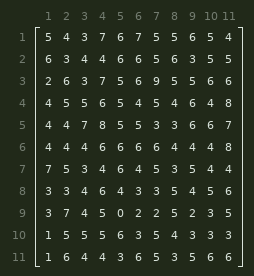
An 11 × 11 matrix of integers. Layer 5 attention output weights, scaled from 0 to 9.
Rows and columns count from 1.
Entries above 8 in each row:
0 0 1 0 0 0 0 0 0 0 0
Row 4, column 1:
4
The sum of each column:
40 52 46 62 52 52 53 47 49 51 62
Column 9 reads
6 3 5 6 6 4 5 4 2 3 5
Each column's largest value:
7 7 7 8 6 7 9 6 6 6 8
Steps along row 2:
down up same up same down up down up same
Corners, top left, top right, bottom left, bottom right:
5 4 1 6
